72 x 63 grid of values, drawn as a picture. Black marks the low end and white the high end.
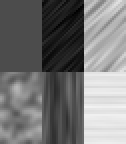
It is made of 2 by 3 panels. Panel 1,1: low, flat. Panel 1,2: very low, slanting up to the right, faint in contrast. Panel 1,3: high, slanting up to the right. Panel 2,1: middling, blotchy. Panel 2,2: low, streaked downward. Panel 2,3: very high, streaked across, faint in contrast.
